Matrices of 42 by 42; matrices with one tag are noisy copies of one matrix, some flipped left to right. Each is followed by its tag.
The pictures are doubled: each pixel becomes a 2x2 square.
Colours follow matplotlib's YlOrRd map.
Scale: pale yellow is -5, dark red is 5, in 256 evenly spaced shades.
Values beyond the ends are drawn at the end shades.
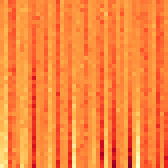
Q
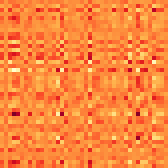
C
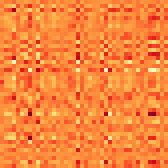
C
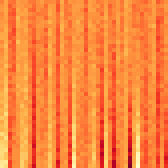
Q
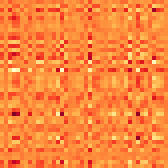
C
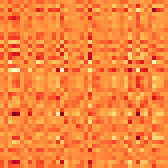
C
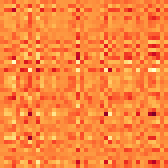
C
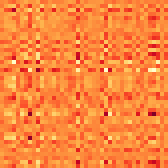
C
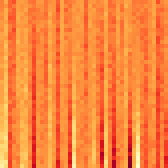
Q
